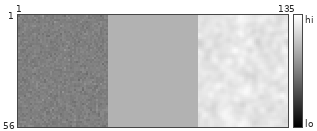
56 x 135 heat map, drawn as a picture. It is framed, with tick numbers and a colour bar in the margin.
The table splits into one row of 3 panels. Panel 1,1: middling, fine-grained, faint in contrast. Panel 1,2: high, flat. Panel 1,3: very high, blotchy, faint in contrast.
